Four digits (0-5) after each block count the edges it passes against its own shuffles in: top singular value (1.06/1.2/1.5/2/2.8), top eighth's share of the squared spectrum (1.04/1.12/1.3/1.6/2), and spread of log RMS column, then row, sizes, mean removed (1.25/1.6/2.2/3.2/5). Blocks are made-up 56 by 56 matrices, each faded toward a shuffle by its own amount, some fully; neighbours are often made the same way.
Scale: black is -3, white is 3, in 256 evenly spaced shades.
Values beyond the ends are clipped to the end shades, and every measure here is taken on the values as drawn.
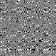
4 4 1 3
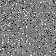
2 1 0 0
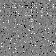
3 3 1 1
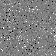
1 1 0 0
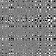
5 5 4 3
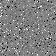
1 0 0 0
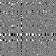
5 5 3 3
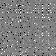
4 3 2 2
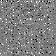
3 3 1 1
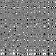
4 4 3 3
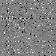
4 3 1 2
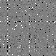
4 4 2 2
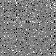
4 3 2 1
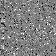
2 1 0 0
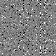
3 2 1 0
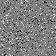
2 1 0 0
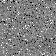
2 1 0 0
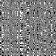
4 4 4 2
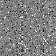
3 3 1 0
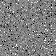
2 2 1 0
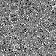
2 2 0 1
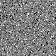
0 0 0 0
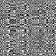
4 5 3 3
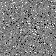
2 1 0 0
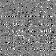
3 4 1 3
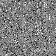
0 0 1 0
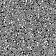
0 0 0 0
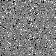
1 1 1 1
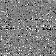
2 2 1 2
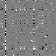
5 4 2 2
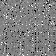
3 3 2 0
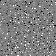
2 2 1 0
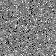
2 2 0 0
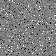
1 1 0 0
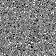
0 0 0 0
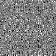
3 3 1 1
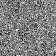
2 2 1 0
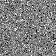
0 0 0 0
